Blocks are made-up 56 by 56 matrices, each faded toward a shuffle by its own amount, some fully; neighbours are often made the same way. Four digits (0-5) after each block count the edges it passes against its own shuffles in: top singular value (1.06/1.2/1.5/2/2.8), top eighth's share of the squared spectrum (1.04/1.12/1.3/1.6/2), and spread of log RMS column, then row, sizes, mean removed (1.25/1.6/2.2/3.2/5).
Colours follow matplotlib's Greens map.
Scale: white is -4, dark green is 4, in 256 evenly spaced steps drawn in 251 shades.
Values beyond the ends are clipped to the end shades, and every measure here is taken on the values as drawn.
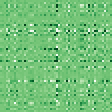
4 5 3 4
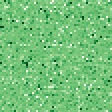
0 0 0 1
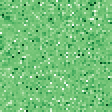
2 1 0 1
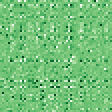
4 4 2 3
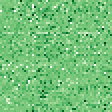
3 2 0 1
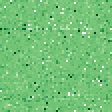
2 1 0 0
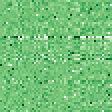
4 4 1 2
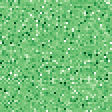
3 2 0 0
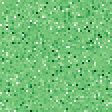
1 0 0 0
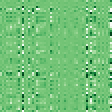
4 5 4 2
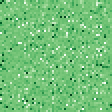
2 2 1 0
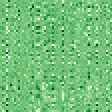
4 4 3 2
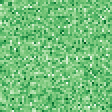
3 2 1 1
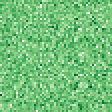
4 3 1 2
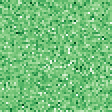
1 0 0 0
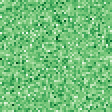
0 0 0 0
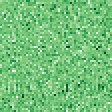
3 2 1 1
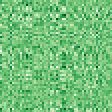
4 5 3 3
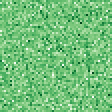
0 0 0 0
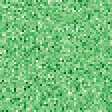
2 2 0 0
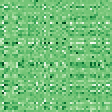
5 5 3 3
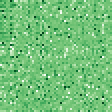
3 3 1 1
